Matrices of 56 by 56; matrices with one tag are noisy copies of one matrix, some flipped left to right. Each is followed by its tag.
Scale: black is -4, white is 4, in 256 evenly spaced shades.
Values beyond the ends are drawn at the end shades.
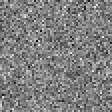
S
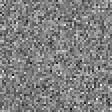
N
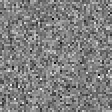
N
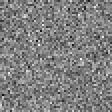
S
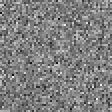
N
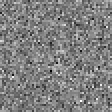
N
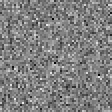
N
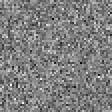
N
